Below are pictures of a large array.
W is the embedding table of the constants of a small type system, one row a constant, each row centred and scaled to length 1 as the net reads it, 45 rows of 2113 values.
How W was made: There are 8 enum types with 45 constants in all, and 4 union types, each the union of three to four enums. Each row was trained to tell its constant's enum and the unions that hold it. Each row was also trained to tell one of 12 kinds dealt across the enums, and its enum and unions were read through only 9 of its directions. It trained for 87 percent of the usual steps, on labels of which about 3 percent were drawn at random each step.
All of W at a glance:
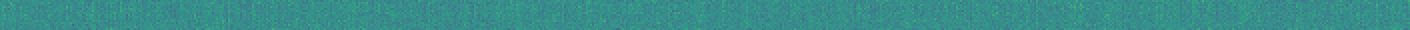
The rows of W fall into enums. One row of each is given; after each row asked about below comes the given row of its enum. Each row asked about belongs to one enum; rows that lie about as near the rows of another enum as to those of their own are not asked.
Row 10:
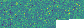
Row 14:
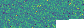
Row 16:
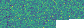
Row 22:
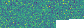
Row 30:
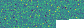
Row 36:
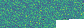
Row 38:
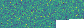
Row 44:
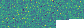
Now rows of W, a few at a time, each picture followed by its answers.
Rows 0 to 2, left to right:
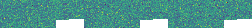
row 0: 36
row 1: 14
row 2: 16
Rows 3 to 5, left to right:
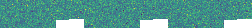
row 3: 30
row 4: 30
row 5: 16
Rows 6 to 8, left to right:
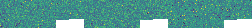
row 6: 14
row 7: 14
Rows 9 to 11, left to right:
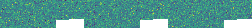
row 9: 14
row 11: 22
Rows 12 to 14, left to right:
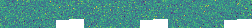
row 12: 38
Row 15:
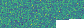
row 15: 30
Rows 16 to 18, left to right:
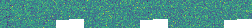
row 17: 14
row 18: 22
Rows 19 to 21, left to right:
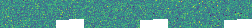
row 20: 22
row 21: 10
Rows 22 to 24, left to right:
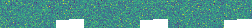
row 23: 36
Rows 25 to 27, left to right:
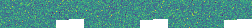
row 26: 36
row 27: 36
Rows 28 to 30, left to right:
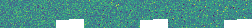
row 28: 22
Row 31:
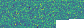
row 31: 30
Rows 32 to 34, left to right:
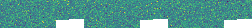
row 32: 36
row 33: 14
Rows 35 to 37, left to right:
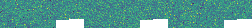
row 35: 16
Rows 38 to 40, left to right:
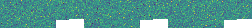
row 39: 16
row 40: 22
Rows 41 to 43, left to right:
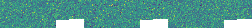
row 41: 38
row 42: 16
